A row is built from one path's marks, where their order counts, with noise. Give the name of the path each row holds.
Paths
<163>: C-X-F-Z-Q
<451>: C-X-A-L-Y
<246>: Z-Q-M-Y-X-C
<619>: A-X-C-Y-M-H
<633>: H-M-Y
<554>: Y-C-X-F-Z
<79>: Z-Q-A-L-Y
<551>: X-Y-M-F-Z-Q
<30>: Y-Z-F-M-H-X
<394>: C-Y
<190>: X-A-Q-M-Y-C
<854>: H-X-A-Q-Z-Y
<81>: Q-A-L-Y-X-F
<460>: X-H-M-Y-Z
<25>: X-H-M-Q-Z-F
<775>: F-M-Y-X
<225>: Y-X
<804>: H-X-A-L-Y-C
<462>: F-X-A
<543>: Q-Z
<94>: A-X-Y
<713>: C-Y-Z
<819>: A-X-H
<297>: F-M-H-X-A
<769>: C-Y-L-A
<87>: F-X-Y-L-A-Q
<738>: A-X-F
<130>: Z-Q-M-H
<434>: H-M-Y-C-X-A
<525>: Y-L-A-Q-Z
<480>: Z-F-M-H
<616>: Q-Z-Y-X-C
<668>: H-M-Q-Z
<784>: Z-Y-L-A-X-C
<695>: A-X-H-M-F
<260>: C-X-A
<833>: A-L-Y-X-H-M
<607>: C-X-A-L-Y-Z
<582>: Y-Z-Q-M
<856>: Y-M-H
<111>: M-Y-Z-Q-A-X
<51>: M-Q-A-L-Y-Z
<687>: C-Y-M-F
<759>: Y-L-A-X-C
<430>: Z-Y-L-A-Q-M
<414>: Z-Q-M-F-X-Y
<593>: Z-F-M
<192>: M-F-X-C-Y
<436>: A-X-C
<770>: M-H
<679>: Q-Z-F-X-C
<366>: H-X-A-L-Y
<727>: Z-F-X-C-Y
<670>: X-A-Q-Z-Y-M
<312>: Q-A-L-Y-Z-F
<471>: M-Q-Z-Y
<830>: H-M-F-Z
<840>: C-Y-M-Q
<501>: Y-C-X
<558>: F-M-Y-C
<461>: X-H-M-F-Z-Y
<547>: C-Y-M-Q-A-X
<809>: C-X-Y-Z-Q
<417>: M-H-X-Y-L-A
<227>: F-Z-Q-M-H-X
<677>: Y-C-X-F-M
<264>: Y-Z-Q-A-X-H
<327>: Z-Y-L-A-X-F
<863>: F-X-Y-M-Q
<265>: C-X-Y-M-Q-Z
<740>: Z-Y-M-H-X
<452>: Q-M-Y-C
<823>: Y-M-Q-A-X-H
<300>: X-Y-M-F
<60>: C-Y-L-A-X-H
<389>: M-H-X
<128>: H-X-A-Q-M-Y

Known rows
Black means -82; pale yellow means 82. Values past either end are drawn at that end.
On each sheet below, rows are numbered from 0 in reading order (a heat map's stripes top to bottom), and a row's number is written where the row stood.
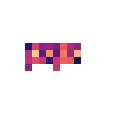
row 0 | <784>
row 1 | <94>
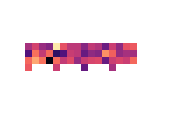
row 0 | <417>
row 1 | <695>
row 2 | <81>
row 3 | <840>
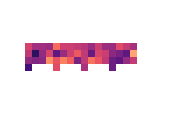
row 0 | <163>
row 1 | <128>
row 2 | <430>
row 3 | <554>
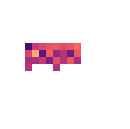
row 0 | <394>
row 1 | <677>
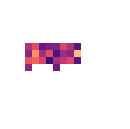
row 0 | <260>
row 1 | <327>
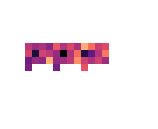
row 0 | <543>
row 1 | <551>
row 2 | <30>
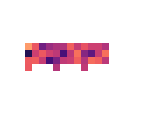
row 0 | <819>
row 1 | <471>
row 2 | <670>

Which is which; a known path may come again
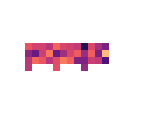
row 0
<670>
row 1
<128>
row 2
<607>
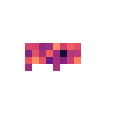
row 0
<547>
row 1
<593>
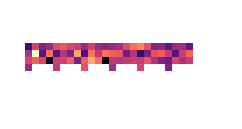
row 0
<759>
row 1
<775>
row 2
<417>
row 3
<452>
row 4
<264>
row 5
<525>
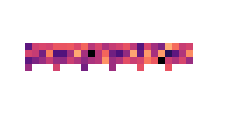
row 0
<713>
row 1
<461>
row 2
<551>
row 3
<414>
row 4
<366>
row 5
<30>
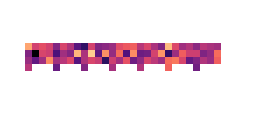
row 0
<830>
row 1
<327>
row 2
<784>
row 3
<192>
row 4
<854>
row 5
<823>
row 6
<809>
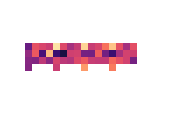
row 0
<727>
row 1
<227>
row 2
<770>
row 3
<389>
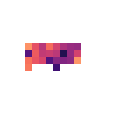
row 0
<619>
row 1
<163>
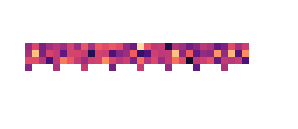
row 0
<436>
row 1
<430>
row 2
<582>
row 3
<738>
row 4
<695>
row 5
<769>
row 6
<81>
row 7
<501>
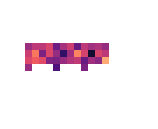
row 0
<190>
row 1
<312>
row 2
<543>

